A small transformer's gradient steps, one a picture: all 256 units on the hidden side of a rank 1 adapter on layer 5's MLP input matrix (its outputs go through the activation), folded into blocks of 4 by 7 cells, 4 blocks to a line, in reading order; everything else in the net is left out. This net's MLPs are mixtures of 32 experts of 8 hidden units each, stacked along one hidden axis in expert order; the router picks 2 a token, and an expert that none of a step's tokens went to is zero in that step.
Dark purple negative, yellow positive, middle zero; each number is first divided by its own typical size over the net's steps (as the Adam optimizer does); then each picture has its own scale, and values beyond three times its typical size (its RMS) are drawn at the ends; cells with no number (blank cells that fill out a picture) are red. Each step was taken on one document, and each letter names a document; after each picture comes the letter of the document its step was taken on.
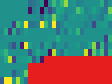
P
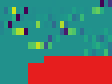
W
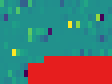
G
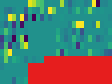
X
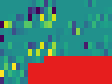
P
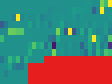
W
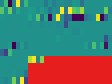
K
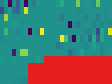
G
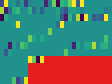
K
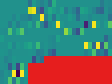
P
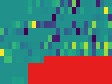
P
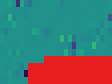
G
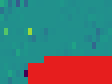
G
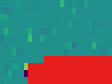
G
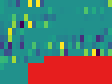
X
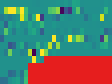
K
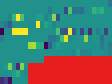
W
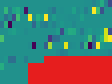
W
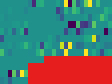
P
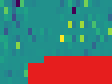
G
